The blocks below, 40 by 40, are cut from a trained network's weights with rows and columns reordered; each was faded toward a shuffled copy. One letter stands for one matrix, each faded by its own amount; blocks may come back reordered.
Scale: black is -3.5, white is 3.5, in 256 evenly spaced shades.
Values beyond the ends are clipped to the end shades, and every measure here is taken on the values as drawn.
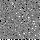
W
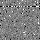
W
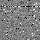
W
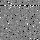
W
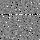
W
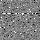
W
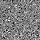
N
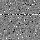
W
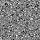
N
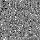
W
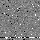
W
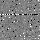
W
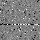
W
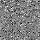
W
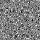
N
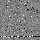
W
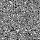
W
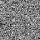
N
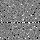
W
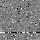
W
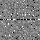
W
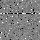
W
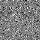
N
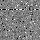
W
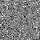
W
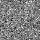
N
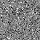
N
